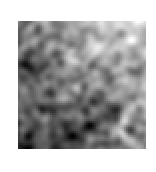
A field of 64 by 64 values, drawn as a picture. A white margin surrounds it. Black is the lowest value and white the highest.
No regular stripes run through it. Overall the values sit about 50% of the way up the scale. Values rise toward the top right. The ninth with the highest average is the top right. The texture is blotchy.
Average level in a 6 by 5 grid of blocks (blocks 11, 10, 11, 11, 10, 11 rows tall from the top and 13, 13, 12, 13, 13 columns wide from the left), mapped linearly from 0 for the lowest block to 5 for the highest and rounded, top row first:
2 3 4 4 5
1 3 4 4 4
0 2 3 3 3
2 2 2 2 3
1 1 1 1 3
0 0 0 2 3
